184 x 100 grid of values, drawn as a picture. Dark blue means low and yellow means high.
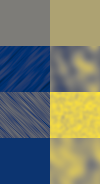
It is made of 4 by 2 panels. Panel 1,1: middling, flat. Panel 1,2: high, flat. Panel 2,1: very low, slanting up to the right, faint in contrast. Panel 2,2: middling, smooth, strong in contrast. Panel 3,1: low, slanting down to the right. Panel 3,2: very high, blotchy, faint in contrast. Panel 4,1: very low, flat. Panel 4,2: high, smooth.
